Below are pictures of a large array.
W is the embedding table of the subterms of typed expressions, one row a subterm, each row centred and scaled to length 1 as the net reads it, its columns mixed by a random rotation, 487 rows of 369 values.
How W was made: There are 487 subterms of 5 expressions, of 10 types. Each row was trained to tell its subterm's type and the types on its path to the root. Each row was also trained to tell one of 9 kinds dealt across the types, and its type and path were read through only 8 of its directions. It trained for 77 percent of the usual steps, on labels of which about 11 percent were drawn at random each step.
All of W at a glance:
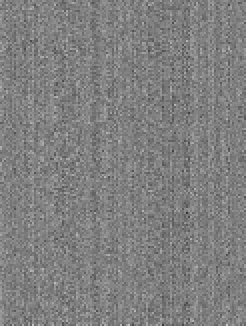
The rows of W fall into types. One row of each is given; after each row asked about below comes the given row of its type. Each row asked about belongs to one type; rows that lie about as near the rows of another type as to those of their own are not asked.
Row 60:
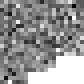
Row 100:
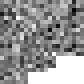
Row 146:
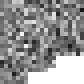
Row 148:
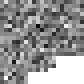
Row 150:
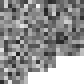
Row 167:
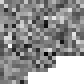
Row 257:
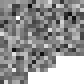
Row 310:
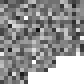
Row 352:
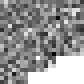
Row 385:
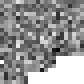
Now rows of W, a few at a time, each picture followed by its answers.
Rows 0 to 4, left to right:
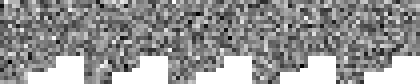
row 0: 150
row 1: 257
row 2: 60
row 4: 167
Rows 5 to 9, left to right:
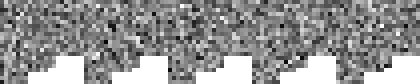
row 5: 148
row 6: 167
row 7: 310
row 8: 167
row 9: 100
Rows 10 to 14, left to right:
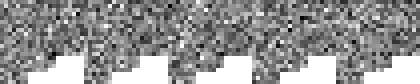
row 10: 352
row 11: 150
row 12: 150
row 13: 257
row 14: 167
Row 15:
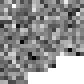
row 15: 100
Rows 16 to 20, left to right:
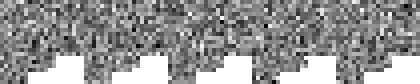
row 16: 146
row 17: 60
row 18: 310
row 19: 148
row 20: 100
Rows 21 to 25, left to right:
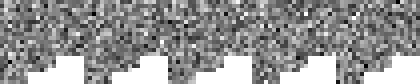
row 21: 257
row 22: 100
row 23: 60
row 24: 352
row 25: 148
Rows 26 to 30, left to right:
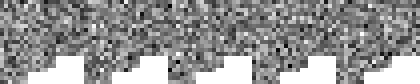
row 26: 150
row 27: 150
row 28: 150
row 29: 148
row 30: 167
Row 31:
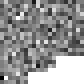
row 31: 148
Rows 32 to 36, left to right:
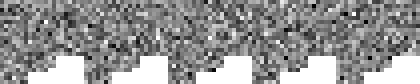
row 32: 100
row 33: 385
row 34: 310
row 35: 310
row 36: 385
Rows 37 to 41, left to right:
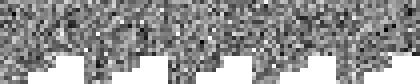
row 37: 100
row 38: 352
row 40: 60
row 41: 100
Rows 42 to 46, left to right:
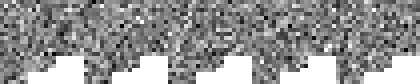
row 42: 352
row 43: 146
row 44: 167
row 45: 100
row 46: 60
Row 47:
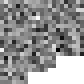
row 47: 257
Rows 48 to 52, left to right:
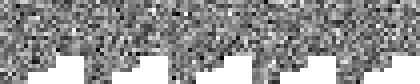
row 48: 257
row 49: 352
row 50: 385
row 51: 257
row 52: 146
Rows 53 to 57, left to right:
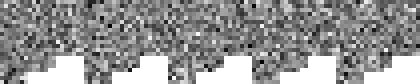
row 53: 60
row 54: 310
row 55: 257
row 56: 150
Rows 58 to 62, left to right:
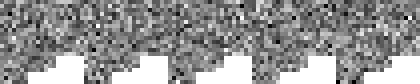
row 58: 100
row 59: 100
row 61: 60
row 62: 148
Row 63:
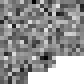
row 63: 148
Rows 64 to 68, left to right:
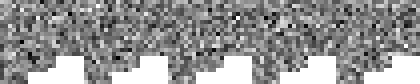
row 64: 167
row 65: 385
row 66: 385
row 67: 146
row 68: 100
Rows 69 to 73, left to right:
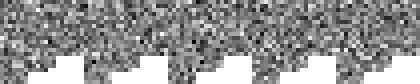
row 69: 60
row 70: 150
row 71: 146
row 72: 60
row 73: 60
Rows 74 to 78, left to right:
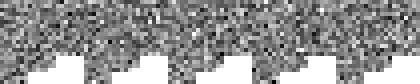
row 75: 60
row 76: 352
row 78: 385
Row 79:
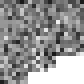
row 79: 352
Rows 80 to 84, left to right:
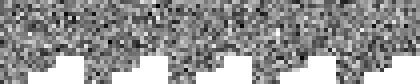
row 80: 257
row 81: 60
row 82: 100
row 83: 167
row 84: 146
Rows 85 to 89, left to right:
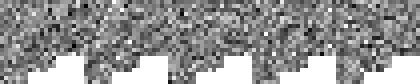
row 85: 146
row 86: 150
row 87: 167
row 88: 352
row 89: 257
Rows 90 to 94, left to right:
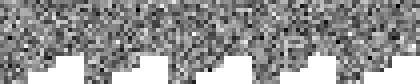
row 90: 352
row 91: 100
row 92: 257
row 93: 310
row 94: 310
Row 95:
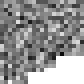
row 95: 385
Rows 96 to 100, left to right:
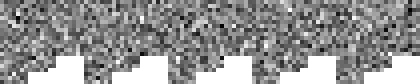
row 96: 310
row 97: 352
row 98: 146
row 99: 60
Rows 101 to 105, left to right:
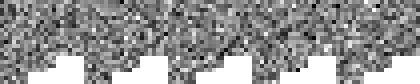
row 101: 100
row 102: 310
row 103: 167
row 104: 310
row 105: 150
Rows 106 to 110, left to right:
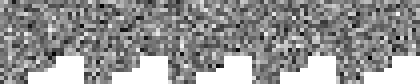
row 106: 167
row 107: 257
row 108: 100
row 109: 310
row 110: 385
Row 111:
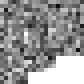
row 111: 167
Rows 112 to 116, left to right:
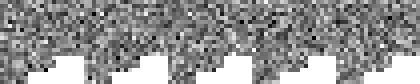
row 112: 148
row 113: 385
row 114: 310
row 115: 60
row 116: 60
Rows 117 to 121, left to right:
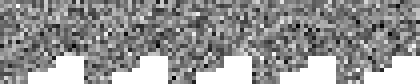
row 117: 146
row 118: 146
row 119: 310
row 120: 167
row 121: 310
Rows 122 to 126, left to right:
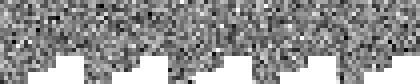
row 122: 257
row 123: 257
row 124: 150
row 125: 385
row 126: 385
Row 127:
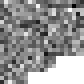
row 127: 150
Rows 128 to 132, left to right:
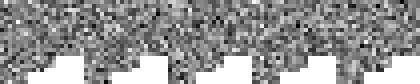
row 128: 150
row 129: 100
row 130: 352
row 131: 167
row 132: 257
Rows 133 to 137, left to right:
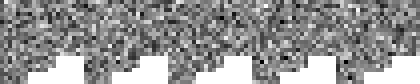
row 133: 60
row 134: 150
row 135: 60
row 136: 385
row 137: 352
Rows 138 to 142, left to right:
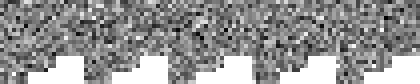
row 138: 310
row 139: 60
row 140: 60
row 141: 385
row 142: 60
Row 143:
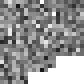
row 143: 257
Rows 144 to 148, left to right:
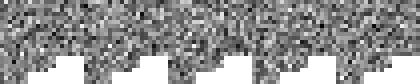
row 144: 148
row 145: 150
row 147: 60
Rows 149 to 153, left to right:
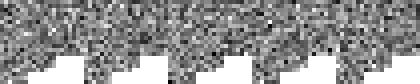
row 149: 150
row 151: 167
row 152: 146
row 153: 60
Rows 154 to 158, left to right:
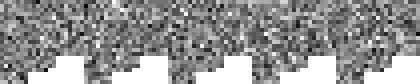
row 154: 310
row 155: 150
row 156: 385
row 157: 385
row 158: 310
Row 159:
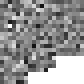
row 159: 148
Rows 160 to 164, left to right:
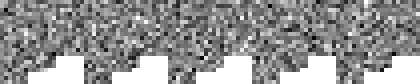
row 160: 167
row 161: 167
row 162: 310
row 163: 257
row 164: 310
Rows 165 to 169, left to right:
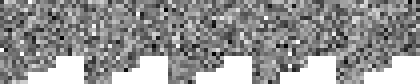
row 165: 60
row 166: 150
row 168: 257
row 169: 150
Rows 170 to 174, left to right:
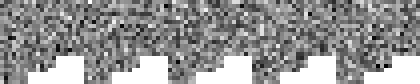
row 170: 385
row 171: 148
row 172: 60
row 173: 150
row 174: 100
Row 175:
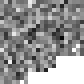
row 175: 310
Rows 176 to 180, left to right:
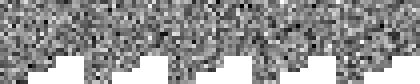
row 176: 167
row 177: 310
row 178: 60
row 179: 310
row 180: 167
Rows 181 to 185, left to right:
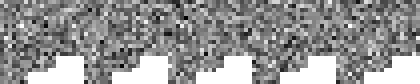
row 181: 167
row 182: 167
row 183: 310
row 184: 146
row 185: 310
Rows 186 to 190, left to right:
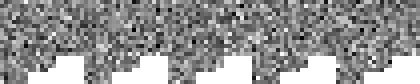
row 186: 385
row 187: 60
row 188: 60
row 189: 148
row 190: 310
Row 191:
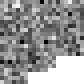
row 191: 146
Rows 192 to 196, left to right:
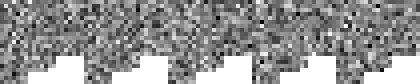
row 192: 352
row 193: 100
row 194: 352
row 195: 148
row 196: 148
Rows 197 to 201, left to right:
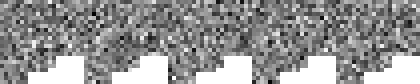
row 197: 385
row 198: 100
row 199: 148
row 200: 148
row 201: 100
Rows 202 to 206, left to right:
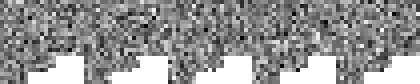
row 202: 100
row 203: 148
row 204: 148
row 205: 310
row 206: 148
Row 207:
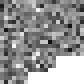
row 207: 60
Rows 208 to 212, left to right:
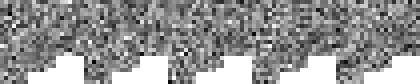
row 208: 100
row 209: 352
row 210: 148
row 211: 146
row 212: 150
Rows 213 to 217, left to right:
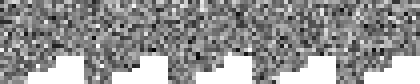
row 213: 60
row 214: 100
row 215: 100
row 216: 60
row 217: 167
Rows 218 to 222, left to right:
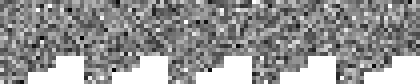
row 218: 146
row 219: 146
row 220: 150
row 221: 167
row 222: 167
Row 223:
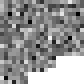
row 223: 385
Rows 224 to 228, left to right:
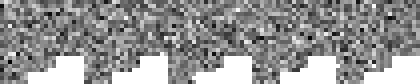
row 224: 150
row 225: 310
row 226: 167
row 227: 310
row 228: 60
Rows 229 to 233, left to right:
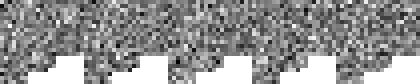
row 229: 352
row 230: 148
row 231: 150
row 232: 146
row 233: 150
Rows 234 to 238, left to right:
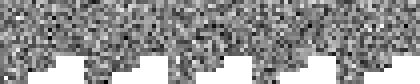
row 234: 148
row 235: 146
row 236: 167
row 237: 100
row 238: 100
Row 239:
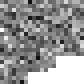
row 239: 146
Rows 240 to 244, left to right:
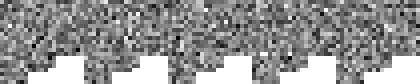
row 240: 167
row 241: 100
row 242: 60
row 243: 257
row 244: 257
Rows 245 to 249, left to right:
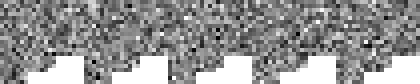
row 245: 352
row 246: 352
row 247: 148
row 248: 150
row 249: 257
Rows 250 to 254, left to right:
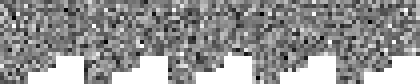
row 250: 100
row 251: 167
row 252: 100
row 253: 385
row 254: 310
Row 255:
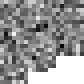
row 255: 310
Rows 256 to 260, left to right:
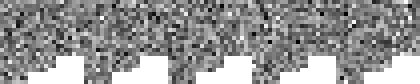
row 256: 385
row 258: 385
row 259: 146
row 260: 60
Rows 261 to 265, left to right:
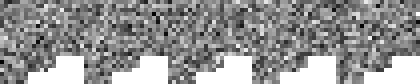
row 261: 146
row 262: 167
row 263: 100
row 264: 150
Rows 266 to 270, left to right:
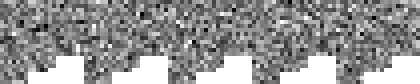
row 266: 310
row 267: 150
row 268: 385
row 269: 146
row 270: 146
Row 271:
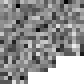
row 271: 257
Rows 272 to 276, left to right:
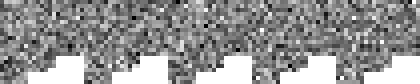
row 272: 150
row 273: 352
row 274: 146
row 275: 257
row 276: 257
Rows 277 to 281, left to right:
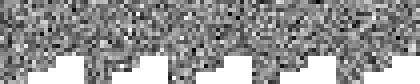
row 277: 60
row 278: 60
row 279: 148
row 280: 167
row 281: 100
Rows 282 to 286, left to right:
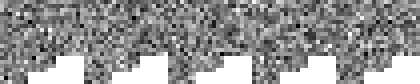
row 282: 385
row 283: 352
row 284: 352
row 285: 167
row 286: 310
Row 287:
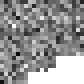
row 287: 310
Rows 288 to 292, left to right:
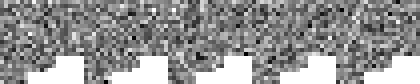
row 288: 257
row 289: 148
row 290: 100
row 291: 100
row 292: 167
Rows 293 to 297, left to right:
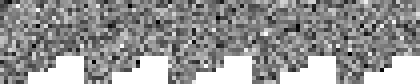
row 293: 146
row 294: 310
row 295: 60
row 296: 310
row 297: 310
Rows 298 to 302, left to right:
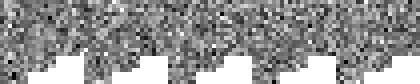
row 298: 352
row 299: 150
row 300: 167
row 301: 100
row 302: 150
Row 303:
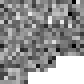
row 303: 167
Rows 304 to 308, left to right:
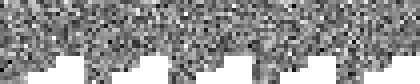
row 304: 150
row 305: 60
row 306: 385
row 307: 257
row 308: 352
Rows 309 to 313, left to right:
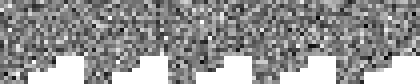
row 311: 100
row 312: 385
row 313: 167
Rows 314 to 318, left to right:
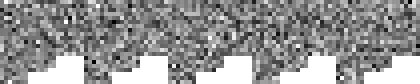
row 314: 60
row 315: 310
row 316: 310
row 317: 60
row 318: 257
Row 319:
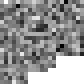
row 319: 257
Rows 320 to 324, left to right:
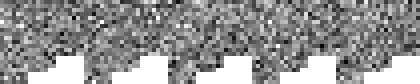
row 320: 167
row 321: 60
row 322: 167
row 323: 150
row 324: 150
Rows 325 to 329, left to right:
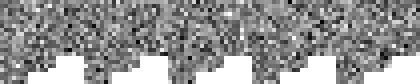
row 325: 100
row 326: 100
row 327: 385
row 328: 310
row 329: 352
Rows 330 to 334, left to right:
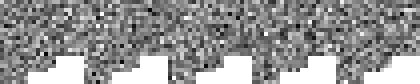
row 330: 310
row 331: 100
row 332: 148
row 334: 150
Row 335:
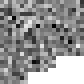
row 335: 146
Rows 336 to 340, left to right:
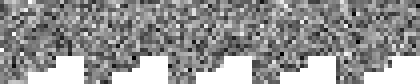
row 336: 150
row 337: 167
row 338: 257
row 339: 167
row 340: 148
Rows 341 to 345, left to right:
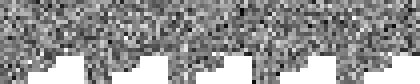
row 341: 352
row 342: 385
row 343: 100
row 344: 148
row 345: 100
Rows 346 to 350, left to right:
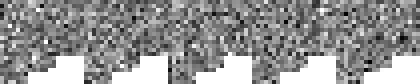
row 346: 150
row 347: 352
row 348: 148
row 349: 352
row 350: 146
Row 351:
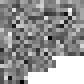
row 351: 148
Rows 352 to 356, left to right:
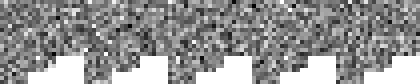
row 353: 150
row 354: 167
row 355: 150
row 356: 352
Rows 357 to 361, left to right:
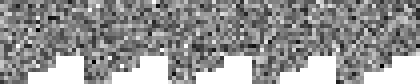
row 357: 257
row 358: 60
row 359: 385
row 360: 146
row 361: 352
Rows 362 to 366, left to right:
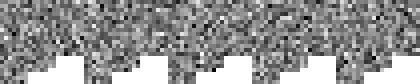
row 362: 146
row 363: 257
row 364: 310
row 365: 257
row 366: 257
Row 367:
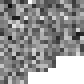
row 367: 310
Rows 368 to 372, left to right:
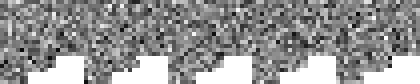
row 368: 167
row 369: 148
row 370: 150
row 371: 60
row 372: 385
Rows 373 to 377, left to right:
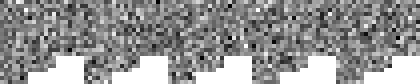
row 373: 100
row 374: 150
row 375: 385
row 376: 100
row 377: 60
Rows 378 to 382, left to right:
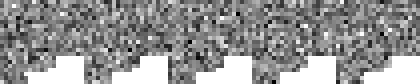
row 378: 385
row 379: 352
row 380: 167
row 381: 257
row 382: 148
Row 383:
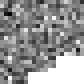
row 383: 146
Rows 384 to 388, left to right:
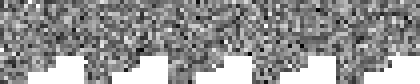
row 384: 150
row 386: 100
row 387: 100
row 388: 148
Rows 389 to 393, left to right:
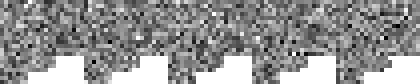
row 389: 150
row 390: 60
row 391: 257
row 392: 352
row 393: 148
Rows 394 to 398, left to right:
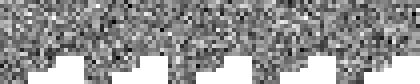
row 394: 167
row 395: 385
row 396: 167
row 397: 146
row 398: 257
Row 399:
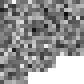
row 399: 150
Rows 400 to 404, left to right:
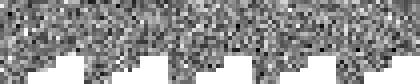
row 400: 146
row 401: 352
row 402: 100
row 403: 60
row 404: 167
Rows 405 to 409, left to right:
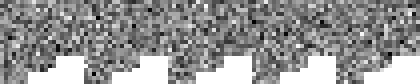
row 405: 385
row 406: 100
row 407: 150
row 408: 60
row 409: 352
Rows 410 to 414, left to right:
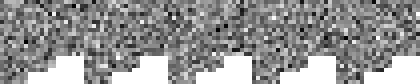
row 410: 60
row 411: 148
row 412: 100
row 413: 148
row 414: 310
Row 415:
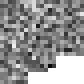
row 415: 100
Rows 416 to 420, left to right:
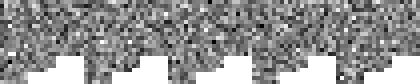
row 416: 150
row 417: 310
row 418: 146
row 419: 100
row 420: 257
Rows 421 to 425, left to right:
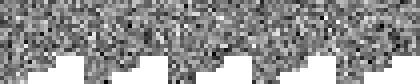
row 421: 60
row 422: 167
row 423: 167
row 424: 148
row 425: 167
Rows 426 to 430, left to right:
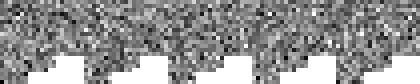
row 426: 148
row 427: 146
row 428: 385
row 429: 385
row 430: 148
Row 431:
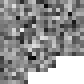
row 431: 310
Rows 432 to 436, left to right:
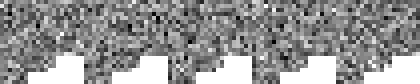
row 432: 100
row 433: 167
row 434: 148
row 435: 167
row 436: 352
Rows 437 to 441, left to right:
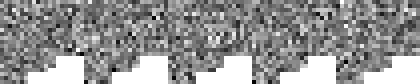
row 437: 100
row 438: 148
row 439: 385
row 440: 148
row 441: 150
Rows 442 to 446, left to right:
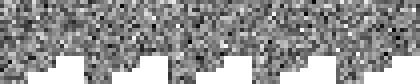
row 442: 310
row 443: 385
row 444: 167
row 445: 167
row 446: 150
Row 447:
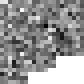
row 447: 167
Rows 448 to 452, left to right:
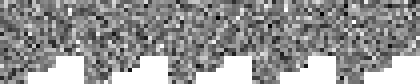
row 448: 60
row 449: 310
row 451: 100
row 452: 310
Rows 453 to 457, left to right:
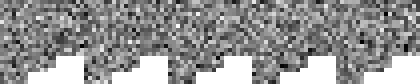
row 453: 167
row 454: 150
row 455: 167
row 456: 167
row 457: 60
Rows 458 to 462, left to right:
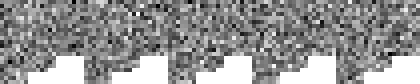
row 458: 150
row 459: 60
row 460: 310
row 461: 60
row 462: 352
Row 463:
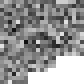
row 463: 60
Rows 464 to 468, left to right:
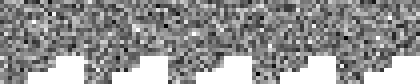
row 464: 60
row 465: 257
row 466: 150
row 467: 385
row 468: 310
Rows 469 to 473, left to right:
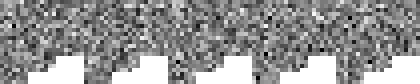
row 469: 352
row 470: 146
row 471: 352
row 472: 385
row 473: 146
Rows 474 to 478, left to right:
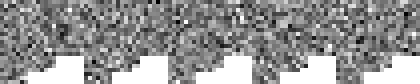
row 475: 352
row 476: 60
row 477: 100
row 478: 100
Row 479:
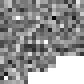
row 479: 257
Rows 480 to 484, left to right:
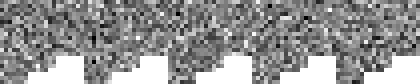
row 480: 60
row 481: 60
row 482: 100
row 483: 257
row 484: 257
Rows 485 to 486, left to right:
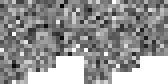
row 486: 150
